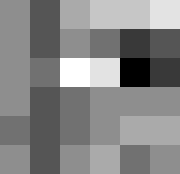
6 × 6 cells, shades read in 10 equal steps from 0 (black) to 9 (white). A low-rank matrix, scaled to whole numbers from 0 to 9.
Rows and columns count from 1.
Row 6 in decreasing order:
6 5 5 5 4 3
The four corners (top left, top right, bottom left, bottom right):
5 8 5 5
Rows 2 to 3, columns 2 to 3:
3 5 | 4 9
